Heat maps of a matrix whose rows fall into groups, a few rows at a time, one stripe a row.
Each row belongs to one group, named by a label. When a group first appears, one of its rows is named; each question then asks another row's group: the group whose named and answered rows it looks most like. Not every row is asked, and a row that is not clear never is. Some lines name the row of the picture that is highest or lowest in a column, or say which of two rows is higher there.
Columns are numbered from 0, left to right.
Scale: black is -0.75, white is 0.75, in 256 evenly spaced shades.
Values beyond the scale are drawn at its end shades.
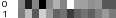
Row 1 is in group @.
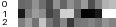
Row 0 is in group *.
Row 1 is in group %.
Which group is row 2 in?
@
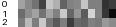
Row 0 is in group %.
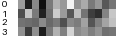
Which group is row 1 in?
%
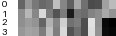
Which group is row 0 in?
%
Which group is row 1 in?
@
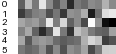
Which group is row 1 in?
*
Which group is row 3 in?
%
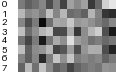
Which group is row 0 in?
*
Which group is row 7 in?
@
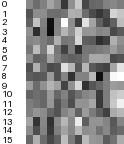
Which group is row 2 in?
%
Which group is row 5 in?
@
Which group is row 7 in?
%
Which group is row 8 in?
*
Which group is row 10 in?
*
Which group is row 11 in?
*
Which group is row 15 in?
%
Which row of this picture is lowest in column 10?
8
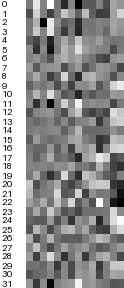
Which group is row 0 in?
@
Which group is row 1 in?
%
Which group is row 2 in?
@
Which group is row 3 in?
@
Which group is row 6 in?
%
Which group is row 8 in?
%
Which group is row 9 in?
*
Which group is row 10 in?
@
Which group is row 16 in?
*
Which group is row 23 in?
@
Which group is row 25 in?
%
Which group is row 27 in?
%
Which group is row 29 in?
*
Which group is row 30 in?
*
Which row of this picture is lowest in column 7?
0
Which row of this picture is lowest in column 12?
22
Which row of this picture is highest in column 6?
22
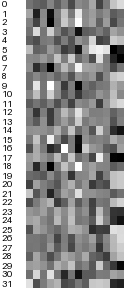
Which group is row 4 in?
*
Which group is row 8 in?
*
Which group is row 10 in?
@
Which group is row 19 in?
*
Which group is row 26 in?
*
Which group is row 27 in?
*
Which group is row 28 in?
%
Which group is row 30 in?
@
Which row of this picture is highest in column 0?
31
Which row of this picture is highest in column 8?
16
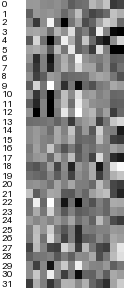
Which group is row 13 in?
*
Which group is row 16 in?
@
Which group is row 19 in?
*
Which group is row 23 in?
@
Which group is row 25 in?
@
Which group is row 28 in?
*
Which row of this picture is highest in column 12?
18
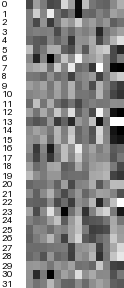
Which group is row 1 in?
@
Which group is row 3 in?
*
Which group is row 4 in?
*
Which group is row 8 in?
*
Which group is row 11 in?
@
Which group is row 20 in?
*
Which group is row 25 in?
%
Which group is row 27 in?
*
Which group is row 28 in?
*
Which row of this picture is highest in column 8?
0
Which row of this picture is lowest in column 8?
23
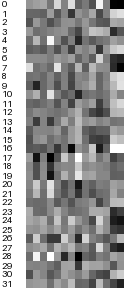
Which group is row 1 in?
*
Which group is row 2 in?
%
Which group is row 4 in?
@
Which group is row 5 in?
*
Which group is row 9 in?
*
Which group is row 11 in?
*
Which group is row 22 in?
*
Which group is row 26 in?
%
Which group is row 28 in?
@
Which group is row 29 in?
%
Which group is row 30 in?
%
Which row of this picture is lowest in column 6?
16
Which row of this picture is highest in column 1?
28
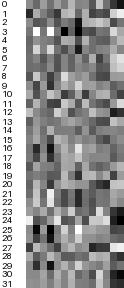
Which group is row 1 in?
%
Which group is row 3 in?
@
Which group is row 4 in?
%
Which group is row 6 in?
*
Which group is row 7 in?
*
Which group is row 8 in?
%
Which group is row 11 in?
%
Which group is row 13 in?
%
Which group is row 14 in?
@
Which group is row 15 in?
%
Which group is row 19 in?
%
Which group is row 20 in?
%
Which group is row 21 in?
@
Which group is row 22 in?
@
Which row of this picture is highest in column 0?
24
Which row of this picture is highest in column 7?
25
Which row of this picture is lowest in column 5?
3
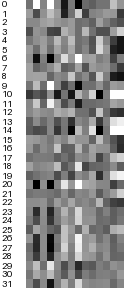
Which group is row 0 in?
@
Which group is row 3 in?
%
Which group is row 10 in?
*
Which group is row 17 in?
*
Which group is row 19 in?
*
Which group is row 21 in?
*
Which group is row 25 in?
%
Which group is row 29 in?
@
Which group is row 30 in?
@
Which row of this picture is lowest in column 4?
10
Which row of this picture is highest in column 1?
0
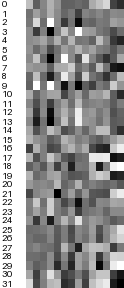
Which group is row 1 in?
@
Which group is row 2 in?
@
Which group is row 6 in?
%
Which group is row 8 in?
%
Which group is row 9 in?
@
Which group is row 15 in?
%
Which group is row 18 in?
*
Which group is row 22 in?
@
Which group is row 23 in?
@
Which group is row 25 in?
*
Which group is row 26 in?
*
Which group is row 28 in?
*
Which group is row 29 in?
*
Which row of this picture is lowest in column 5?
9
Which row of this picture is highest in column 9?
17
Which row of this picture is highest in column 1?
9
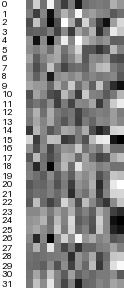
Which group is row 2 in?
%
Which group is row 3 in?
*
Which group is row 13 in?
@
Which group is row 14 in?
%
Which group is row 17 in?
%
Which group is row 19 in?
*
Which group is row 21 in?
*
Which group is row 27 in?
@
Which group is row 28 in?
*
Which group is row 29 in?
*
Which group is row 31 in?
@
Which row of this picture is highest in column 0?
15
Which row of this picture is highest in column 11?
15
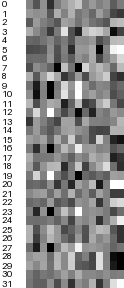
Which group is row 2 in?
%
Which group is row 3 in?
%
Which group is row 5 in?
*
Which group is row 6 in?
*
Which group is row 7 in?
%
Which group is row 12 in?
@
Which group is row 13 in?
%
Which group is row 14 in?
%
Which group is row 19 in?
@
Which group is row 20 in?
*
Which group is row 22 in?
*
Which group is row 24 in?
*
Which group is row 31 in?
*
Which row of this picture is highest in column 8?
7
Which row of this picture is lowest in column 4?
7
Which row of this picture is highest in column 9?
3
